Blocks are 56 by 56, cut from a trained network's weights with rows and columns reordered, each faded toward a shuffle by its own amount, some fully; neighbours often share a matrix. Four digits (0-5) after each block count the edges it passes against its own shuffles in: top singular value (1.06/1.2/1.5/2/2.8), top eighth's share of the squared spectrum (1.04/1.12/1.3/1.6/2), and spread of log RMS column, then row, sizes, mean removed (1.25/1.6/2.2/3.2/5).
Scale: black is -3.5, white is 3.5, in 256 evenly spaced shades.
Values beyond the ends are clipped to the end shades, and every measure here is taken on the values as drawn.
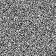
0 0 0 0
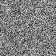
0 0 0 0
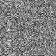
3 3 1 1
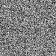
2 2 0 0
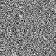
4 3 1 0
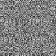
4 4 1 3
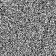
0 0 0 0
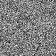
0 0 0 0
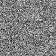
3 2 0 0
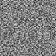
4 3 1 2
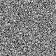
0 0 0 0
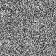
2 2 0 0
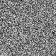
2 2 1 0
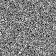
0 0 0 0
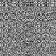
4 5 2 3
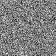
2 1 0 0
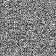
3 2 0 0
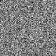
3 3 1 1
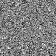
3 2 0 1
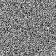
3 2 0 0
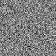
3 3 1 1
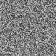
2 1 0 0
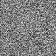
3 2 0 0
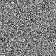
2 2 1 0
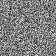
0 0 0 0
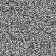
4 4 2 1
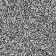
0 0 0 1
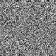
3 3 1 1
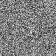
2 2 0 0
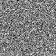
2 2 0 0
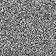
2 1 0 0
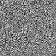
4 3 1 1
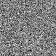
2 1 0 0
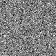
1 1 0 0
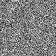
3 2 0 0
